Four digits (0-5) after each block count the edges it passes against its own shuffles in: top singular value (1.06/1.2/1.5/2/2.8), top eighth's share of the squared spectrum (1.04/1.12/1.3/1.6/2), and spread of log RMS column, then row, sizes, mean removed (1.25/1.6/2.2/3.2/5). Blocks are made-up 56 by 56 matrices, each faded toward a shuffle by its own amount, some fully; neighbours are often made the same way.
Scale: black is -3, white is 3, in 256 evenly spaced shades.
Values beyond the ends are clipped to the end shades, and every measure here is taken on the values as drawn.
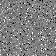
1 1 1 0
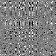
4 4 3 2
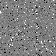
2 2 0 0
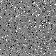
2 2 0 0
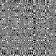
4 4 2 2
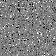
3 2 0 0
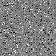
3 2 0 0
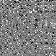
3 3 1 2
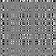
5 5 4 4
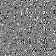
3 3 2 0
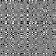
5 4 3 3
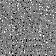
3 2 1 0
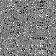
3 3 1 1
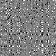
4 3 2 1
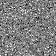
0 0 0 0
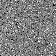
0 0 0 0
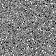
0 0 0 0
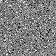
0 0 0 0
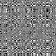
5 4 3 3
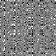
4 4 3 2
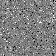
2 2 0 1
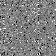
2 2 1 0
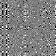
4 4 3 2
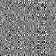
4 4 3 2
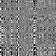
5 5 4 3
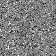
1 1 0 0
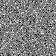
2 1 0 0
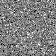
2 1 0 0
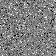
0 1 0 0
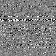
2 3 0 3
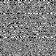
2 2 0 3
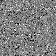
0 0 0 0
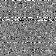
2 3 0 3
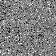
0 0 1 0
